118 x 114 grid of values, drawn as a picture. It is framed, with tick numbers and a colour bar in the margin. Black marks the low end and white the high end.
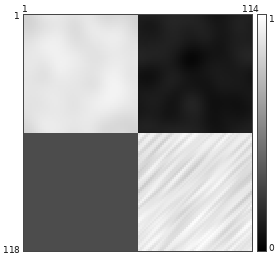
It is made of 2 by 2 panels. Panel 1,1: very high, smooth, faint in contrast. Panel 1,2: very low, smooth, faint in contrast. Panel 2,1: low, flat. Panel 2,2: very high, slanting up to the right, faint in contrast.
